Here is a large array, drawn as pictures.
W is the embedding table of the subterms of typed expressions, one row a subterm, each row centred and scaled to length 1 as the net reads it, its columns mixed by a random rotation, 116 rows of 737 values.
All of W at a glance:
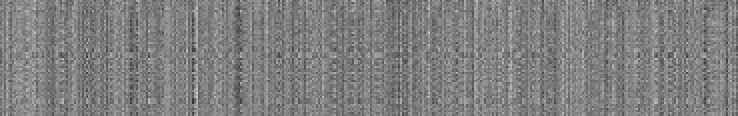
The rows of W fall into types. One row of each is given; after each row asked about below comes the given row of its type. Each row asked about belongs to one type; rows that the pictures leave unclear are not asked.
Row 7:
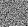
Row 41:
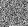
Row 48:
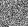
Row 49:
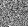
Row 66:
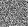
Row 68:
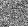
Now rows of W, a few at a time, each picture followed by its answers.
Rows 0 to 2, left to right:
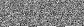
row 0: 49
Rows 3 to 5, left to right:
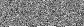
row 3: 49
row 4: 48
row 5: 49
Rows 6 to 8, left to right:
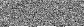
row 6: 68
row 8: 68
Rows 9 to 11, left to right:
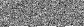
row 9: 68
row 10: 66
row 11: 7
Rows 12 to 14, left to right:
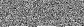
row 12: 66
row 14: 66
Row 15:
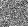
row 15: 68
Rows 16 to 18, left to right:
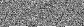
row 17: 68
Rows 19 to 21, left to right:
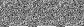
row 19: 41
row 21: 41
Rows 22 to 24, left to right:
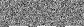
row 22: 48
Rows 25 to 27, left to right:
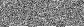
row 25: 41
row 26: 66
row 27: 68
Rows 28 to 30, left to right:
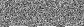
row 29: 66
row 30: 41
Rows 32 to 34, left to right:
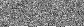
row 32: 68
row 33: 49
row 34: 49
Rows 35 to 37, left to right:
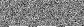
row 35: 48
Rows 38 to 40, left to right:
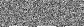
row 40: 68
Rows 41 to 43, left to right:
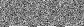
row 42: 48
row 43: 41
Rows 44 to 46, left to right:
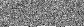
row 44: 68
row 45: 7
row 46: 49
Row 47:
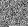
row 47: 48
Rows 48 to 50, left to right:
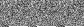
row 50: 48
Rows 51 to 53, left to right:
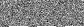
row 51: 48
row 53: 66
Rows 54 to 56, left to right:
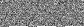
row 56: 66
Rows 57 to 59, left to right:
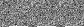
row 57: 7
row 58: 41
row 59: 41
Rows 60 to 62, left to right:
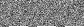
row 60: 48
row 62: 48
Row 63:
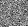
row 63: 48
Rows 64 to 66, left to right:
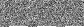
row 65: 68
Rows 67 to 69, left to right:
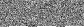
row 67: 66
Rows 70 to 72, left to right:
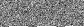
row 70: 49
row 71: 41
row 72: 7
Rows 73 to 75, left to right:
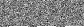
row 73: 68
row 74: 48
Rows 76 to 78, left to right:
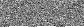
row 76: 68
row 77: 66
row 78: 68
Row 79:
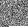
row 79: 48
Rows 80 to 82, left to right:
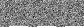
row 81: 7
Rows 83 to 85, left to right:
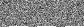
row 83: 66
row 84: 66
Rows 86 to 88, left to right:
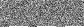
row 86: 68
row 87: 48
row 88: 66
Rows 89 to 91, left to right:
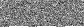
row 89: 68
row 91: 66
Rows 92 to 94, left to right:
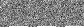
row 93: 7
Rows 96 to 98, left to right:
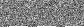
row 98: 41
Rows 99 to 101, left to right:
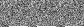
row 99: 48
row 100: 49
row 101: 41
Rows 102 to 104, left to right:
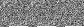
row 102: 41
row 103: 41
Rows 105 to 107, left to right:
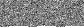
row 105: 68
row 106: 7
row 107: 68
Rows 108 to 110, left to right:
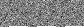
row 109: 48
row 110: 7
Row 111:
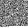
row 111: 66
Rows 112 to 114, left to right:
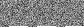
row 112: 48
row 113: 41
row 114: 7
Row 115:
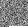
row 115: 41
